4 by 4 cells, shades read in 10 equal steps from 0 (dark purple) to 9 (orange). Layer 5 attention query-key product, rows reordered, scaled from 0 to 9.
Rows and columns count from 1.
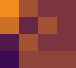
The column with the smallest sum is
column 4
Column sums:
17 16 15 13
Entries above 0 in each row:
4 4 4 3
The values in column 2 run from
2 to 5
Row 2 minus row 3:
6 -3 2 0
